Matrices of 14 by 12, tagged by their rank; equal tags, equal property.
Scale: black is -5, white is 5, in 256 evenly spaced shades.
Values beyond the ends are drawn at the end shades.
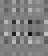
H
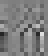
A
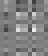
H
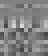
A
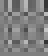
H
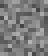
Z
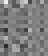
A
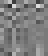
A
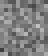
Z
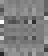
A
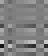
H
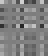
H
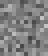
Z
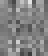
A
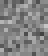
Z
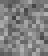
Z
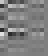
H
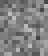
Z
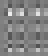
H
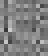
A
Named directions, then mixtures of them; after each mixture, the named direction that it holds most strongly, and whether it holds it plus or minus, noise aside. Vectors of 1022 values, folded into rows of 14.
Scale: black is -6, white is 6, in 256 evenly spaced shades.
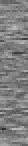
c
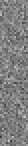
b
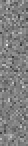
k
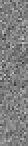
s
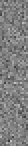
b, minus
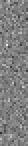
k, plus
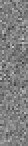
s, plus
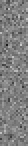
k, minus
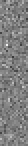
k, plus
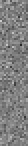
k, plus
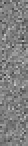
s, minus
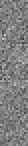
s, minus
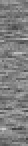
c, minus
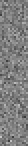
b, minus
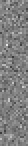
k, plus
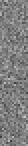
b, plus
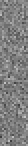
b, plus
